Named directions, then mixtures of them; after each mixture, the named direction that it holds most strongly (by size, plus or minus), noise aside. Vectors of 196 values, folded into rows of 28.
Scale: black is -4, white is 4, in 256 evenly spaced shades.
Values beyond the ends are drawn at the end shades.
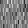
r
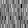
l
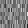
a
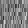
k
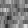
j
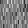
r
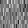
r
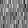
r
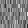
a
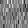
r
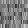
k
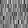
r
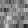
j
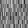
r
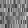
a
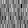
l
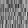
k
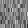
a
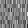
a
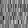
k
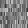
a
